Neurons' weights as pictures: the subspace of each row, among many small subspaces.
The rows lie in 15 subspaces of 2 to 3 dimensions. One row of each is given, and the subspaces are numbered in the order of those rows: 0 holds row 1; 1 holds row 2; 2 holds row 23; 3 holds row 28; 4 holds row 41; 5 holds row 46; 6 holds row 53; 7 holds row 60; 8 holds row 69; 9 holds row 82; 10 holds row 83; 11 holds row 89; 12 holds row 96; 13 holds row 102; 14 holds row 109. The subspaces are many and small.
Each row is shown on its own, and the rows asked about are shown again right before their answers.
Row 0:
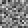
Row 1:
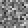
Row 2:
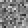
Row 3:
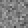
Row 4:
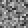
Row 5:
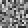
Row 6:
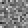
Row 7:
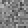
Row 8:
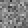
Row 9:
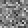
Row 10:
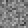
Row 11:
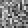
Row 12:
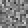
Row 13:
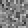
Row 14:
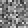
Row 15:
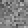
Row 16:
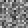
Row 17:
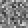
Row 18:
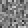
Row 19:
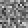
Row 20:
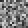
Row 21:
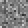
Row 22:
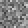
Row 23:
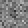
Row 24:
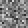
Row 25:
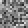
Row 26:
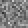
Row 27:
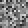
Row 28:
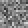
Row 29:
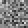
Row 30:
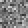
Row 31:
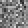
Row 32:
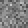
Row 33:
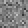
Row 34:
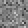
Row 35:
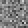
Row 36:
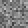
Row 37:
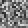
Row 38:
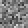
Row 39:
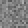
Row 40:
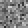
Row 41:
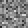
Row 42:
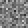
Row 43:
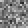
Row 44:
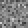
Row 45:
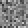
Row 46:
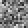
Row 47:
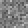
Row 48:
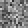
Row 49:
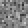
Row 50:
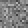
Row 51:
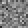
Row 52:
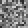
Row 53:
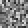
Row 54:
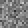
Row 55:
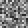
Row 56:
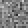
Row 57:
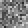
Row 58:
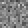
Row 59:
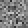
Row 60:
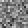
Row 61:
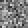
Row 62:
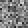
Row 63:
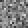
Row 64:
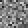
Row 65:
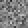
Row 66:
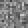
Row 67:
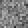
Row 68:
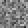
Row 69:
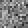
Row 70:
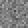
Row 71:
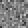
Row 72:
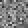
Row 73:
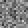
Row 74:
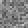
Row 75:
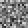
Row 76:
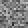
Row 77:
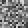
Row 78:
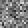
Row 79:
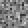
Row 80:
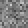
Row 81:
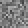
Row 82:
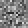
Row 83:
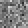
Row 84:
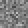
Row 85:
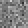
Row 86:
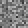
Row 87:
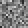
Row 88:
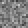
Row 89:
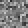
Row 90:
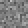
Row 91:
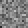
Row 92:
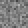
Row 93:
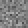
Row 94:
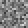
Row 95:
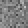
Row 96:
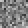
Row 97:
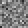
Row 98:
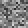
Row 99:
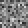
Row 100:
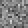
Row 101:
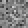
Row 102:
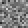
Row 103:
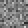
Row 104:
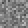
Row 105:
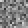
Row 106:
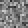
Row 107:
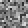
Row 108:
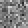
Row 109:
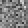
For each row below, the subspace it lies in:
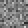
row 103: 3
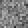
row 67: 8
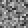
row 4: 0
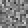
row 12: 6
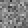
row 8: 1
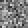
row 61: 4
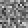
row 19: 7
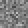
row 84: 9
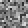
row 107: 11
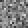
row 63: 12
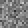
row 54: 12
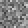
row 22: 0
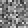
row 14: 1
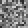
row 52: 14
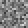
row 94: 0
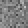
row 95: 14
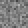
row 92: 14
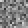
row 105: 12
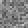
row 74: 8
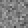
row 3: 0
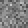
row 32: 2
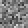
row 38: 5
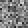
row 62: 1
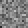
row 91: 4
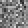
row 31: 14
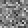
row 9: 3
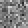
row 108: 10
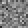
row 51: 13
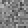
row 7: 5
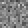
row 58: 14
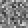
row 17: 7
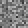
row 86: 10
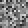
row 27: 9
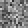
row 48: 4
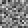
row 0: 13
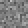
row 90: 11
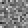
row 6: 13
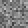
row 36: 3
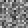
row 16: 12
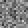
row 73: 2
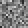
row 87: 13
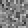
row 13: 6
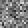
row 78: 2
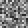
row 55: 4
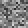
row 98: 3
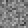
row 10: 0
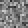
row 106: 11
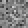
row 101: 9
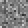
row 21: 4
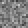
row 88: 14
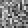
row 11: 5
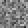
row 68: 3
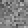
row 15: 5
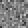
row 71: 11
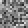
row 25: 8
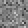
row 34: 3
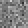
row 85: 10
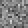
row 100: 5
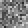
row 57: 8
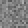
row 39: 10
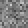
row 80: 2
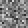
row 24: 4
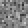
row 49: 6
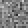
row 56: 5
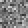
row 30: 1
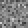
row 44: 7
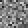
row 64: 2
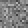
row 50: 3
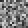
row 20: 12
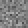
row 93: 9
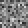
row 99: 7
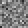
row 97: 13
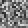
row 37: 7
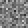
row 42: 1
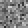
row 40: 10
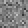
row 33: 3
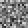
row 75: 7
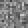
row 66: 6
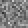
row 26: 7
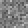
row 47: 8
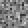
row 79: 6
